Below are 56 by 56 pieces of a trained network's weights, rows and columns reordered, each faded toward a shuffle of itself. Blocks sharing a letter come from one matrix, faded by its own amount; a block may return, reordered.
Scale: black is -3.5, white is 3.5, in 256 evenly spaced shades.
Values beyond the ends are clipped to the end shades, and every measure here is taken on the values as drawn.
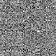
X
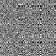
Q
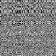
Q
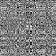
Q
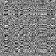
Q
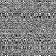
Q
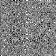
X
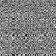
Q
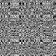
Q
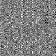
X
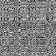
Q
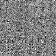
X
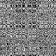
Q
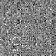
X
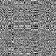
Q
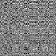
Q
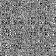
X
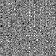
X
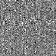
X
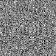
X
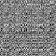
Q
